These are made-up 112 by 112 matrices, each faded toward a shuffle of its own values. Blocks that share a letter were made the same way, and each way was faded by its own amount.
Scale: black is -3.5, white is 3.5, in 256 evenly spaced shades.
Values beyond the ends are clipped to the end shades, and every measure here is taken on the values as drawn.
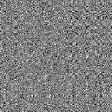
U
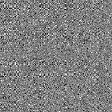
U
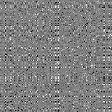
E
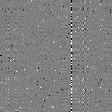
E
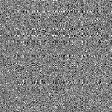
U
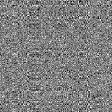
U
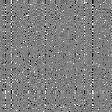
E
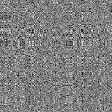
U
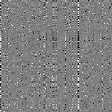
E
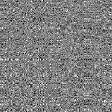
U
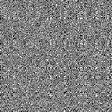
U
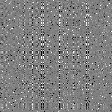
E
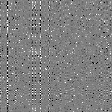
E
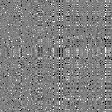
E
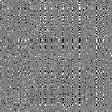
E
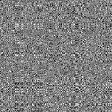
U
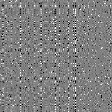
E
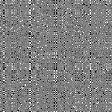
E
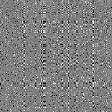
E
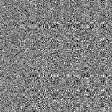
U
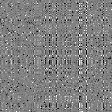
E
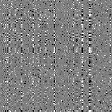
E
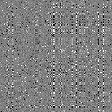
E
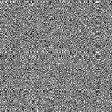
U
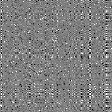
E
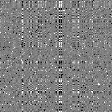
E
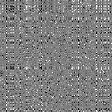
E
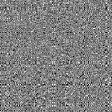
U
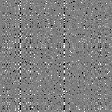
E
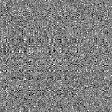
U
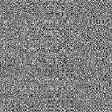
U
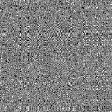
U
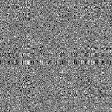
U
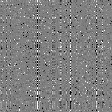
E
